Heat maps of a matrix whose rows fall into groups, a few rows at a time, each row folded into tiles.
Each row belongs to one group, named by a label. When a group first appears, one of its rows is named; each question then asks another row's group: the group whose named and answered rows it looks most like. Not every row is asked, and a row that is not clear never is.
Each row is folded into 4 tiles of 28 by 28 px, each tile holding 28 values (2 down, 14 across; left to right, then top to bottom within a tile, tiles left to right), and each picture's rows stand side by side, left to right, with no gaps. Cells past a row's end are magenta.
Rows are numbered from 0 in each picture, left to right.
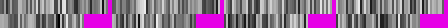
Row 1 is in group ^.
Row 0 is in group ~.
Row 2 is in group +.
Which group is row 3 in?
+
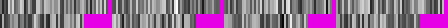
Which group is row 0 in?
+
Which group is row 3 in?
^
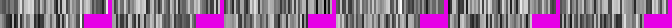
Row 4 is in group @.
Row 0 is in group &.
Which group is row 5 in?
+
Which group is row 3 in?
~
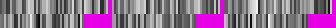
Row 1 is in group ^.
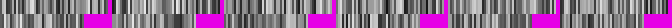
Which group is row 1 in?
@
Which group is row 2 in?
+
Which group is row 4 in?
^
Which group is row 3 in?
@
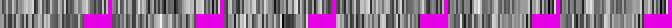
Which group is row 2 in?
@
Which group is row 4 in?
&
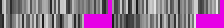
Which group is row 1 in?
+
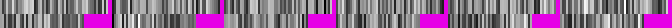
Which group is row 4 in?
+
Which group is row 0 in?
^
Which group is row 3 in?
@
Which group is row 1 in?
@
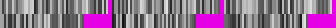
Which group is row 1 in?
@
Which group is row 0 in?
^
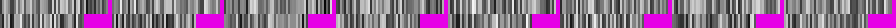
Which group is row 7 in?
^
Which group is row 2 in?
&
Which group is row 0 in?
@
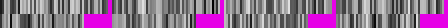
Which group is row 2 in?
^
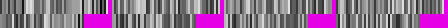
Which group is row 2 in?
^
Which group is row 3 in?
@
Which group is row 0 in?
&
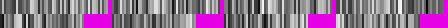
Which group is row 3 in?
~
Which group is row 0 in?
@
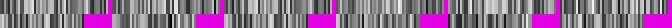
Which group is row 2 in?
~
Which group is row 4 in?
+
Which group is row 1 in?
~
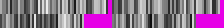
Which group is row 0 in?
+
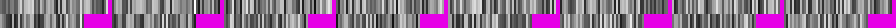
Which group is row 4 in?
^
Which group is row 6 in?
+
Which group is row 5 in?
@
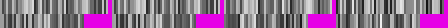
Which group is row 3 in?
@
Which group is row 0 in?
^
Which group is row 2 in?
^
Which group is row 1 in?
^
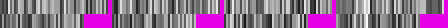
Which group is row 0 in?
+
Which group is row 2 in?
+
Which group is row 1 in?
+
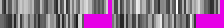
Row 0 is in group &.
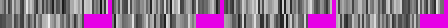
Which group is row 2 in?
~
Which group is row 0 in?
&
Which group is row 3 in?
^
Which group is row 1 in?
@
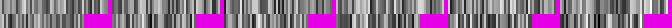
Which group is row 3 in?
^
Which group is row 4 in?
+
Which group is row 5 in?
&
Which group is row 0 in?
^
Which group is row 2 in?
@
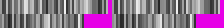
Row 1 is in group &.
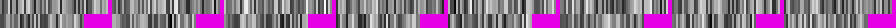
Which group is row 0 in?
+
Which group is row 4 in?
+
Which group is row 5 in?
&
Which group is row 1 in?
~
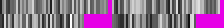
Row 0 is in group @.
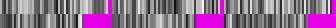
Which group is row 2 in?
+
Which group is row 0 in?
&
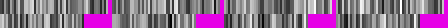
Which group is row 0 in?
~
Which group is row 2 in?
&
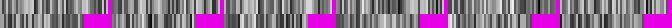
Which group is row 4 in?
~
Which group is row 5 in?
+
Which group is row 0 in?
^
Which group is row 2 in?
^
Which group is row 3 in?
&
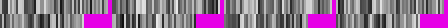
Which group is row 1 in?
&
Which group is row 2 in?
^
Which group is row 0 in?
+
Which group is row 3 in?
+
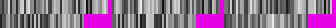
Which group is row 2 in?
&
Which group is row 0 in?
+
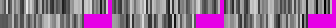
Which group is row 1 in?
~
